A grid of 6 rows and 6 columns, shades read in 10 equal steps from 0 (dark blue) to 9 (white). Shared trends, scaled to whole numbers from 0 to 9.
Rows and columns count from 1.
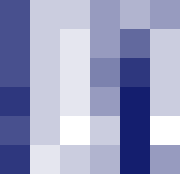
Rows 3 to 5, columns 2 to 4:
7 8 4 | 7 8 5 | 7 9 7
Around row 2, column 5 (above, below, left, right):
6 1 5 7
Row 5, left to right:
2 7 9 7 0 9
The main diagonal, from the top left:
2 7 8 5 0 5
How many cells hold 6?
2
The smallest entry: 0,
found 3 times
